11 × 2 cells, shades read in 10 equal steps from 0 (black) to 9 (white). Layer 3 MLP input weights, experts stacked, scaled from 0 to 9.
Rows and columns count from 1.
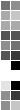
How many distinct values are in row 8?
1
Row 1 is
4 5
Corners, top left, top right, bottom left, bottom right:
4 5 5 7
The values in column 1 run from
3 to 9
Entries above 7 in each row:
0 0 0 0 0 0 1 2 1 0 0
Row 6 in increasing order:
2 3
